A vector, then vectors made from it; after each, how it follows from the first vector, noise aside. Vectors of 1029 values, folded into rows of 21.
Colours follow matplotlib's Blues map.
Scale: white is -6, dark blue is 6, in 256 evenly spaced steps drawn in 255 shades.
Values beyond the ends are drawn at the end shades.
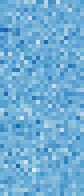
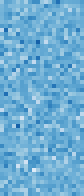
sign-scrambled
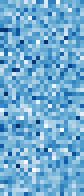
scaled up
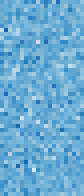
sign-scrambled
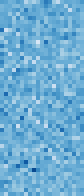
sign-scrambled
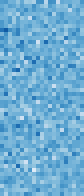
copied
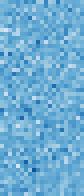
negated
